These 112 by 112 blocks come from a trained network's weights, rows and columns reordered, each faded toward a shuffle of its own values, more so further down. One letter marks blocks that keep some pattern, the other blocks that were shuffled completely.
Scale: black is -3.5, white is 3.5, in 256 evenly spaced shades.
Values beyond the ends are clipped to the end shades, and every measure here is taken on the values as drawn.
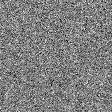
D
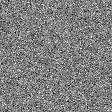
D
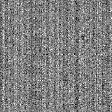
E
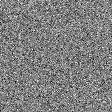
D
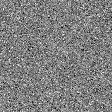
D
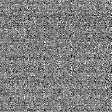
E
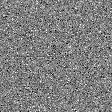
D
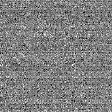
E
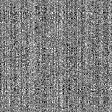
E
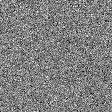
D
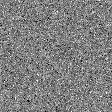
D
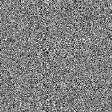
E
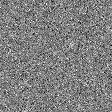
D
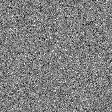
D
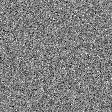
D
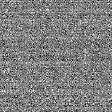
E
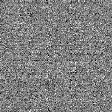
E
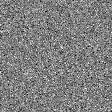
D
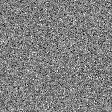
D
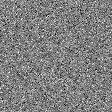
D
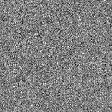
E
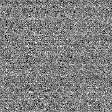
E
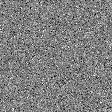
D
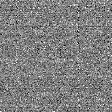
E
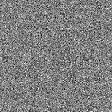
E
